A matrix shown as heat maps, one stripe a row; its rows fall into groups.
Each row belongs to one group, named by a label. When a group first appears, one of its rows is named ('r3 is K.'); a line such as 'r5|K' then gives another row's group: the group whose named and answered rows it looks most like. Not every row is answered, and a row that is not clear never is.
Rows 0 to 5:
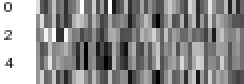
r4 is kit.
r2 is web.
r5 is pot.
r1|pot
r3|kit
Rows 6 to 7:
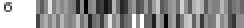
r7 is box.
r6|kit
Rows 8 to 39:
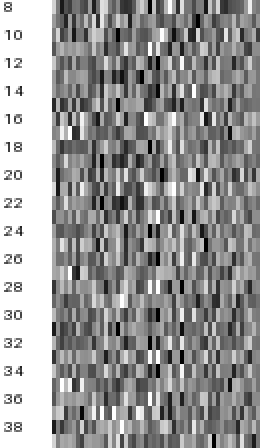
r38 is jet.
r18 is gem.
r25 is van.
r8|gem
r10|pot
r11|box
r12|gem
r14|gem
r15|pot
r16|van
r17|web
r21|van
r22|kit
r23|box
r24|gem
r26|gem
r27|web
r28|box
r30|gem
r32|gem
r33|box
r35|web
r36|box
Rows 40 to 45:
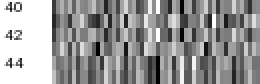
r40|box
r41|van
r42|box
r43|van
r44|gem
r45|gem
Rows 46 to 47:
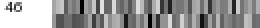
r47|gem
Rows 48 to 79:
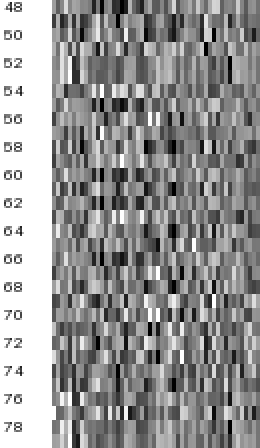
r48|kit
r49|pot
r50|pot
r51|van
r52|web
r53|web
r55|kit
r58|pot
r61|pot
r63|jet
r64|pot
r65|gem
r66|kit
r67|box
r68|pot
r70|box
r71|gem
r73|gem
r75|pot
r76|web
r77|pot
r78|web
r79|web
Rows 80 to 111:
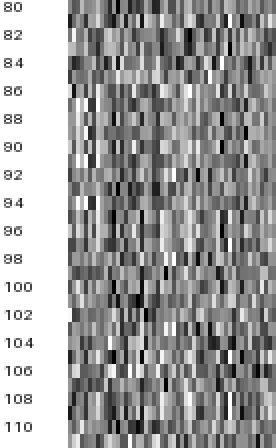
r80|kit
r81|van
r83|pot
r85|jet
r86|van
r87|web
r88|van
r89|web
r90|van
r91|web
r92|box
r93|kit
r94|web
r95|van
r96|van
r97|van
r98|box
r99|gem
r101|kit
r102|pot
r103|box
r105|van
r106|jet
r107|gem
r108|van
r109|van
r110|kit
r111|jet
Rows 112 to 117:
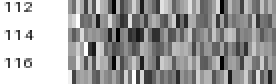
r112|van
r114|kit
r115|web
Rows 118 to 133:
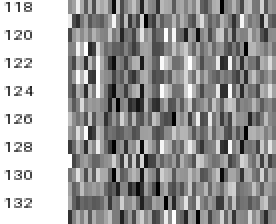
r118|van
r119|pot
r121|web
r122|van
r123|web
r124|van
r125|kit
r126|gem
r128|van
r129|pot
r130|van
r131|kit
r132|gem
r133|box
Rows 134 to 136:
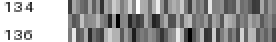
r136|pot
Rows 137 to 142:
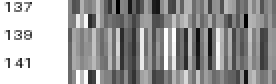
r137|kit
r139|box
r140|box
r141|box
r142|web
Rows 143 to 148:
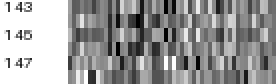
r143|gem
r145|gem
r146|kit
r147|box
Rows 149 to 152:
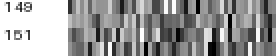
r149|box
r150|pot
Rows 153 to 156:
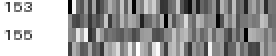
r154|gem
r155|web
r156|jet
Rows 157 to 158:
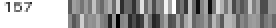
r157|box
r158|kit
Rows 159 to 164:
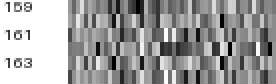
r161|box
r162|pot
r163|van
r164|box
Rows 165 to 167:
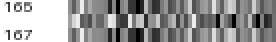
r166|jet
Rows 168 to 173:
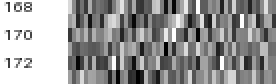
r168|gem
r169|pot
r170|box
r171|gem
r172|pot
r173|kit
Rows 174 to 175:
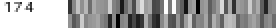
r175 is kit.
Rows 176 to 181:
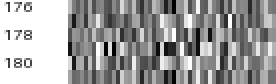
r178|box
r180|van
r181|gem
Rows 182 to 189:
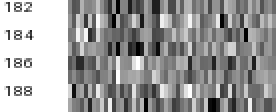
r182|kit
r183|van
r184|web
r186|jet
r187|jet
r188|van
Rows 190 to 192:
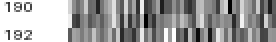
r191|pot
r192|box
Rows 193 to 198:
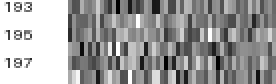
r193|kit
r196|jet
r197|gem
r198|jet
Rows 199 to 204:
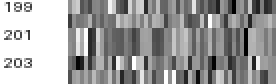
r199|jet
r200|jet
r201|web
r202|web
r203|jet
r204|box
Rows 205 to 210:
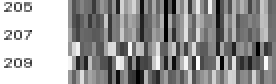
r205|gem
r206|gem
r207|gem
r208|jet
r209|gem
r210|kit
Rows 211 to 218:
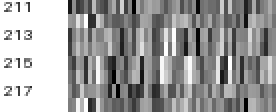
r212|web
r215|van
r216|van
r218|web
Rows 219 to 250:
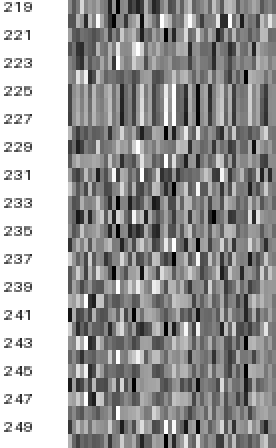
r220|van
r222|jet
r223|jet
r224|web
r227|box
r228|gem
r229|jet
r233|kit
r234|jet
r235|kit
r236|box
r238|van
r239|jet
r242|gem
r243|web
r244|jet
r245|web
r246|pot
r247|web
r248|jet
